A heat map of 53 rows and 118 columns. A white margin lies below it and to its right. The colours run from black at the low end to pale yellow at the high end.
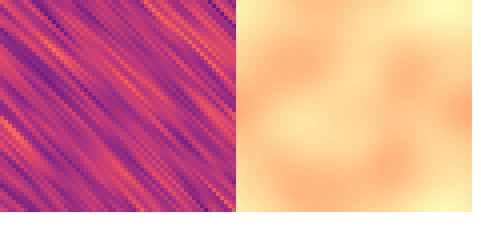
The table splits into one row of 2 panels. Panel 1,1: middling, slanting down to the right. Panel 1,2: very high, smooth, faint in contrast.
